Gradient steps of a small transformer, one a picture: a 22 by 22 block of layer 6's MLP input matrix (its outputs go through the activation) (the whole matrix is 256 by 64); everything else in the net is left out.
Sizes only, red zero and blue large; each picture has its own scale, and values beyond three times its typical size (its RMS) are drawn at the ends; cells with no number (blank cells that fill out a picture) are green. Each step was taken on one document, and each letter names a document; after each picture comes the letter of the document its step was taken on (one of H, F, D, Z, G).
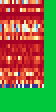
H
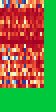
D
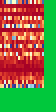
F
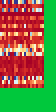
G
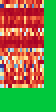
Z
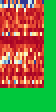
D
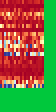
F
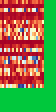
H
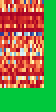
G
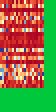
Z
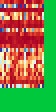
Z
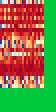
F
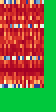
F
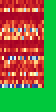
H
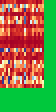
Z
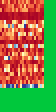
H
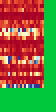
H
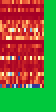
H
